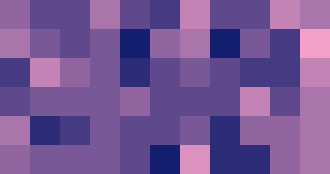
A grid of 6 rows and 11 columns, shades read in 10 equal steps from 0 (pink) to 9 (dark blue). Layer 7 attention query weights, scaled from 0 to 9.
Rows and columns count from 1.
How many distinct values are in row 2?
7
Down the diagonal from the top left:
4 5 4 5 6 9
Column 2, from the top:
6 5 2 5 8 5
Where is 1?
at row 6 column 7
